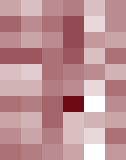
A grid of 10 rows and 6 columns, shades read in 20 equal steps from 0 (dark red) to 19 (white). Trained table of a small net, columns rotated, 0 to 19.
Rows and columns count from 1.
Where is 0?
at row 7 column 4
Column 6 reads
10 10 12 8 13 8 10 12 8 11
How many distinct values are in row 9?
6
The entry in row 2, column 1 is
7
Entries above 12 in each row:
2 1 0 1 3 3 1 3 2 1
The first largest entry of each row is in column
2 5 2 5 2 5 5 4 5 5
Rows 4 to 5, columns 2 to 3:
6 8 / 15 8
